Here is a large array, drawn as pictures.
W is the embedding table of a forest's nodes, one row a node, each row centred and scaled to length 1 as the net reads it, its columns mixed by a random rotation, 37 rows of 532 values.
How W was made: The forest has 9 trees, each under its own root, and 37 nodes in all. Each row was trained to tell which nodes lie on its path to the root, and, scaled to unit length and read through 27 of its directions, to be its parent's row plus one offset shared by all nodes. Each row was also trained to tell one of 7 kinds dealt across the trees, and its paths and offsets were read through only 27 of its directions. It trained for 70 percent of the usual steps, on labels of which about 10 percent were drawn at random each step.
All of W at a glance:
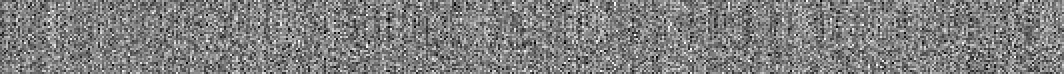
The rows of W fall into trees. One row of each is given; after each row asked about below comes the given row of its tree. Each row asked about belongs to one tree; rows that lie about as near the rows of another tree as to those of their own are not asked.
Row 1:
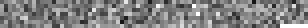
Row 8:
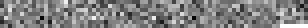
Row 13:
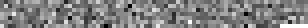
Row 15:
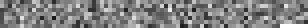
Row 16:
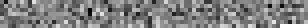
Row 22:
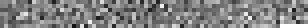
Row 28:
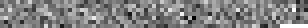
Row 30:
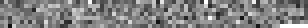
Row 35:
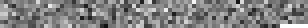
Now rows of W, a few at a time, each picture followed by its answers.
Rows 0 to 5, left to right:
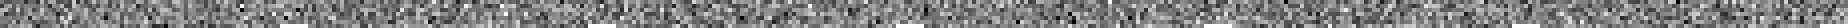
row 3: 16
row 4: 1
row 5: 16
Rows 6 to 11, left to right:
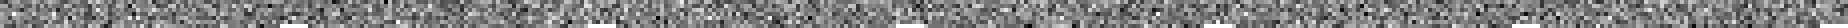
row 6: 13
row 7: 22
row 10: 13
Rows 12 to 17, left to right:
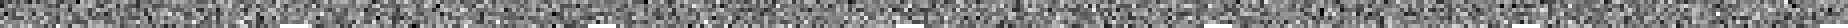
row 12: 16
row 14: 22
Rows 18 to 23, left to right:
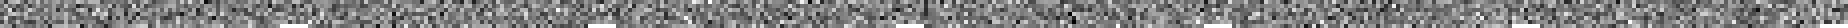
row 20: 8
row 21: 16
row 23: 22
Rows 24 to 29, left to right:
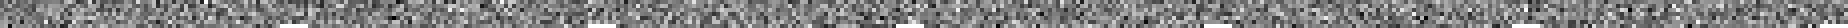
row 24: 30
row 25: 35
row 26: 13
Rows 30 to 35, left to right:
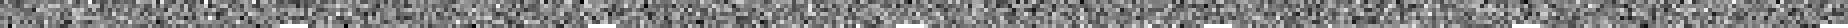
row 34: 1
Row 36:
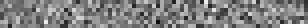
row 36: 30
